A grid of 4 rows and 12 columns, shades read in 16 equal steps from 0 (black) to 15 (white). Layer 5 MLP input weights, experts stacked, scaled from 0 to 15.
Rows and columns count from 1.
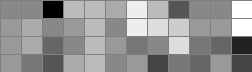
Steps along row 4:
down down up up down up down up down up down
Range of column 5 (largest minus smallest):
0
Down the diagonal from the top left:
8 10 6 10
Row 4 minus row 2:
0 -3 -3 1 0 0 -5 -9 -5 -3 0 -11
